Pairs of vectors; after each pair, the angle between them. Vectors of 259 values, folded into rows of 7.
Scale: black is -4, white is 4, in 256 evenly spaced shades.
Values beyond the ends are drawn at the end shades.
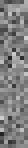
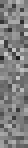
partly opposed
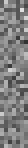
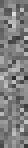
partly aligned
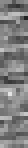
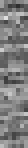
nearly parallel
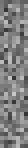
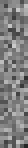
partly aligned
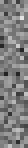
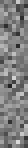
partly opposed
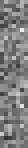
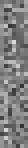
partly opposed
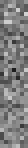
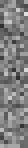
nearly parallel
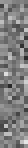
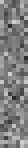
partly aligned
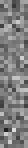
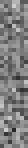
nearly opposite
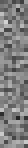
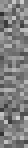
nearly opposite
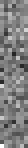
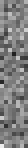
nearly parallel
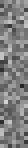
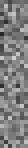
orthogonal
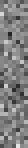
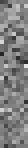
orthogonal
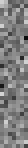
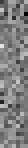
partly opposed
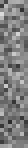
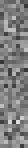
partly opposed
